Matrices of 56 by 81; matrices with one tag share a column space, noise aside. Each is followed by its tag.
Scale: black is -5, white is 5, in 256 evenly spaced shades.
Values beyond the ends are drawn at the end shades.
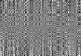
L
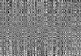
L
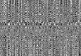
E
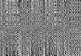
L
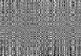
L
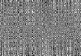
L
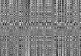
E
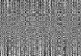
L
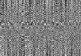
E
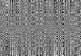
L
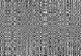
L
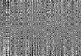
L
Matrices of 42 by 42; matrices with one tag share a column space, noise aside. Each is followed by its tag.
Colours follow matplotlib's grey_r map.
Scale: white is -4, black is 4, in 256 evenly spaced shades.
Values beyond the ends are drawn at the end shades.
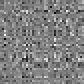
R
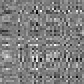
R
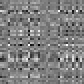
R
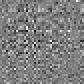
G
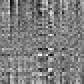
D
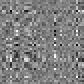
R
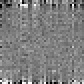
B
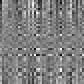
D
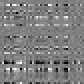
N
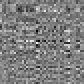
G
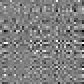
G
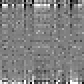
B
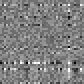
N
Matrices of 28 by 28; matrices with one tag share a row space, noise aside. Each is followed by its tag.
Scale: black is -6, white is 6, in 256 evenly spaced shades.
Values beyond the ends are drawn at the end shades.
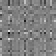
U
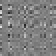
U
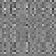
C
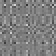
C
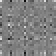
U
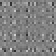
C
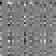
U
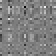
U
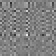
C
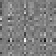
U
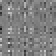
U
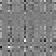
U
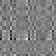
C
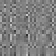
C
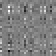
U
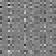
U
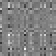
U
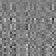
C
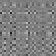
C
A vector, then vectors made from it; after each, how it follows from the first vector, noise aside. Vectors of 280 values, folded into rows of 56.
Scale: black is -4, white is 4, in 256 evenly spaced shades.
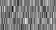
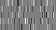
partly zeroed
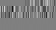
partly zeroed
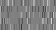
partly zeroed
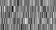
copied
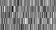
copied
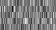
copied
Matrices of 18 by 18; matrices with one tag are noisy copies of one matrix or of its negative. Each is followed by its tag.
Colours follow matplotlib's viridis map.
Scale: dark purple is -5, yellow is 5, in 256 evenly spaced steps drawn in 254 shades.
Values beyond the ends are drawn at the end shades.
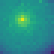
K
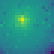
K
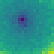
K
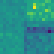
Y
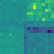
Y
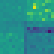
Y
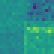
Y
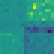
Y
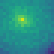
K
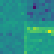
Y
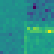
Y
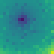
K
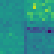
Y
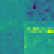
Y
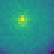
K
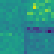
Y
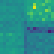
Y
